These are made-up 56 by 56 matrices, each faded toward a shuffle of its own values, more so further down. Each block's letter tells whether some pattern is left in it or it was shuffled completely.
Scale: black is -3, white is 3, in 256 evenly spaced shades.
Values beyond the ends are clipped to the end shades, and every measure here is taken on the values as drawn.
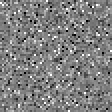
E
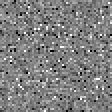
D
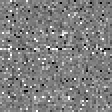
D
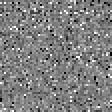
D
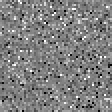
E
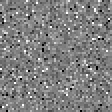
E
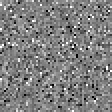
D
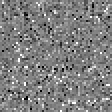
D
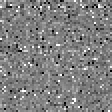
D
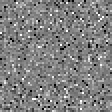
E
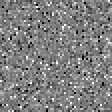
E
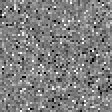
E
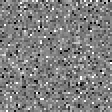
D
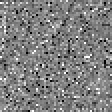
E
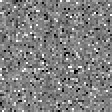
D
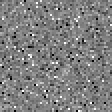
E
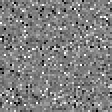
D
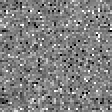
D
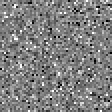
E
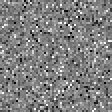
E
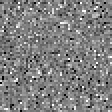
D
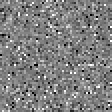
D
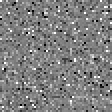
E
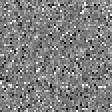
D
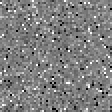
E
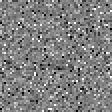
D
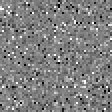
D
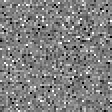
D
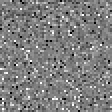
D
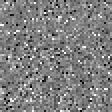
D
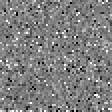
D
